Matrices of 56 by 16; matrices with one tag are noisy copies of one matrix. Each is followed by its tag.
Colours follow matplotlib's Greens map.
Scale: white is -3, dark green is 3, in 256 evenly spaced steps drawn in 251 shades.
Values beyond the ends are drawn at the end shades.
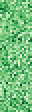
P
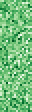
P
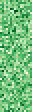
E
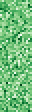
P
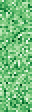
P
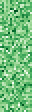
E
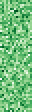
E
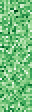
E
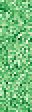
P
